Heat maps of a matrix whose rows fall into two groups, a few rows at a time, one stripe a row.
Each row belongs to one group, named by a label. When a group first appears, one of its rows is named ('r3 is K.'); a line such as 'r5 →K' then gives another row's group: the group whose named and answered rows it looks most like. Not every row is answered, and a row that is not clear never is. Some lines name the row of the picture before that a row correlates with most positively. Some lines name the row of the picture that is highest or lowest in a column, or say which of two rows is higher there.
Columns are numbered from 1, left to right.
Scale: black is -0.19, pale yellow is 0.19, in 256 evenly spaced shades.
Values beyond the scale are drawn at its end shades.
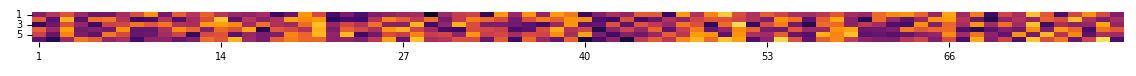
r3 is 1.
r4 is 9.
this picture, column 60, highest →3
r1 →1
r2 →9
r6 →1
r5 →9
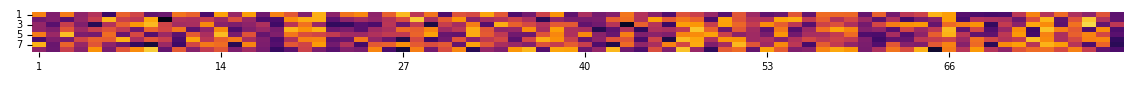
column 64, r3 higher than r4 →Yes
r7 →9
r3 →1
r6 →1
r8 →1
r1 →9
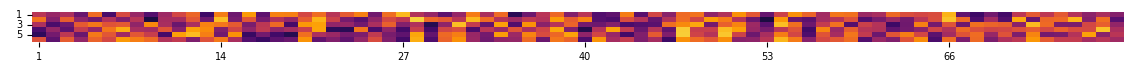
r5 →1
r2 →9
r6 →1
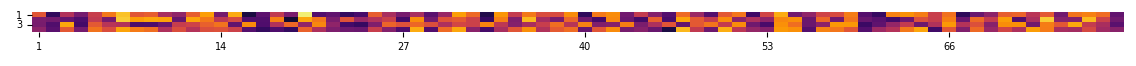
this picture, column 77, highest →1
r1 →1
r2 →1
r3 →9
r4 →1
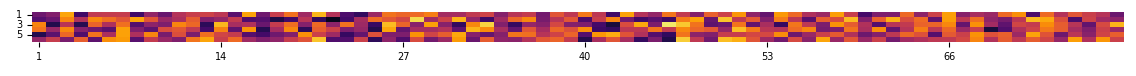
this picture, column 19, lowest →2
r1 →9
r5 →1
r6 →1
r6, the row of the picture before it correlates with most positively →4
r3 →9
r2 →1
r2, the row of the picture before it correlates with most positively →4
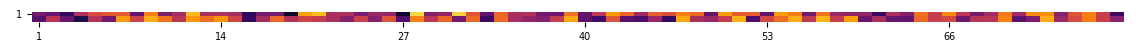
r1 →1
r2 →1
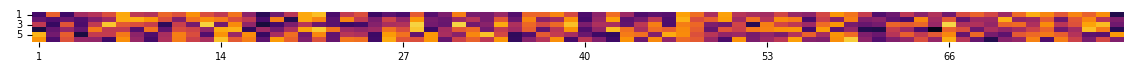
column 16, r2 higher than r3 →Yes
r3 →1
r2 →1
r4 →1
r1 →1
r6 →9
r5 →9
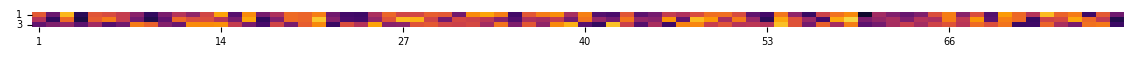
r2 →9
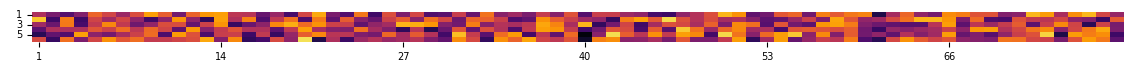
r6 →1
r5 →1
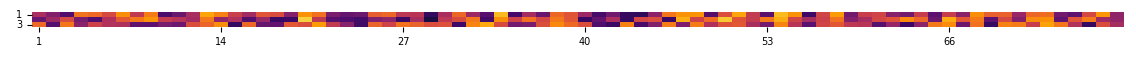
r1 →1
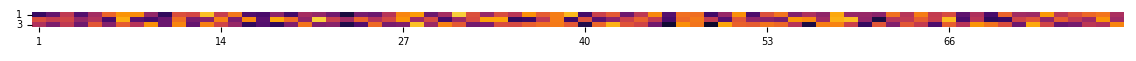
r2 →9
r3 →1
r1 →1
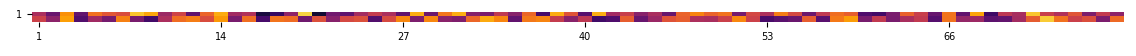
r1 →1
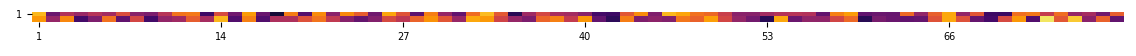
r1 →9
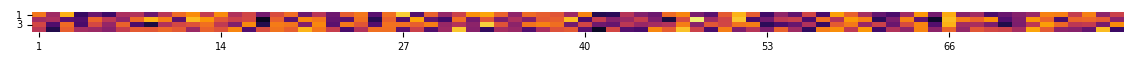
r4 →1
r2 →1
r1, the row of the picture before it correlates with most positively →1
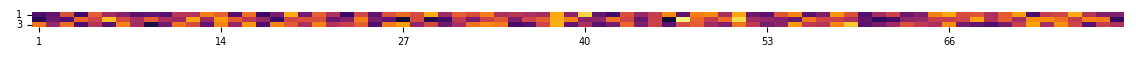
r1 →9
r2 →1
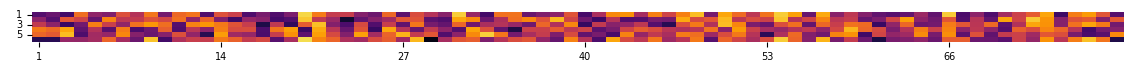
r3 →1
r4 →9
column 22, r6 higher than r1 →Yes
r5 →9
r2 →1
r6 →1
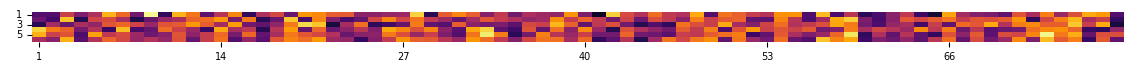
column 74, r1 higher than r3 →No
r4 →9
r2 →9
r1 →1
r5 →9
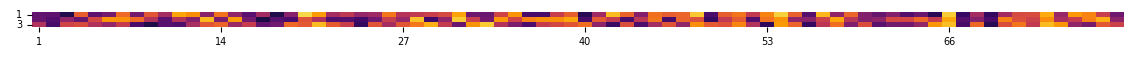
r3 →9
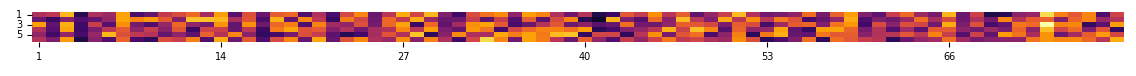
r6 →9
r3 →9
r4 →9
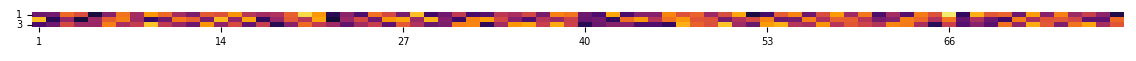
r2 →9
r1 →1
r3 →1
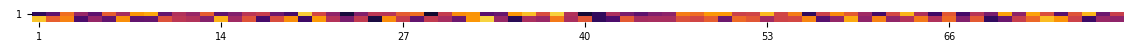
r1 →1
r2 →9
